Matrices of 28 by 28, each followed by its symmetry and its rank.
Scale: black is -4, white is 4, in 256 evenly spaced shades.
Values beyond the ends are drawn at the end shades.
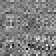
neither, rank five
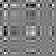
symmetric, rank one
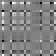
symmetric, rank one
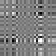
symmetric, rank one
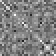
symmetric, rank five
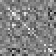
symmetric, rank five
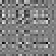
neither, rank two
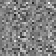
neither, rank five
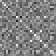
symmetric, rank five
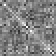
symmetric, rank five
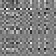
neither, rank two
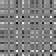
symmetric, rank one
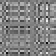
neither, rank two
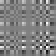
symmetric, rank one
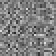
neither, rank five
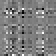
neither, rank two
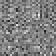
neither, rank five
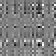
neither, rank two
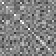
symmetric, rank five
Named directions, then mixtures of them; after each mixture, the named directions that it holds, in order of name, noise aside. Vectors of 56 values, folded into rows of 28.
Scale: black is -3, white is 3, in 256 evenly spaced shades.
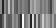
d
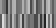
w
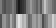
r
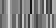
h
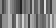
h, r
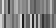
d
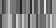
h, r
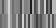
h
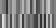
w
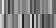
d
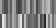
r, w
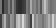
d, r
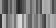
r, w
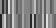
d, w
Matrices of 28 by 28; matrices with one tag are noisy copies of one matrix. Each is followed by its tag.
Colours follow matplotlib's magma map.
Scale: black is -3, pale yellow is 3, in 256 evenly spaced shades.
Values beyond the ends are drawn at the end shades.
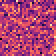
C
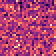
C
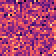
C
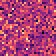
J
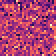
C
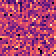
C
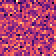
C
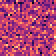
C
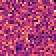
J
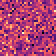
J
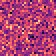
J
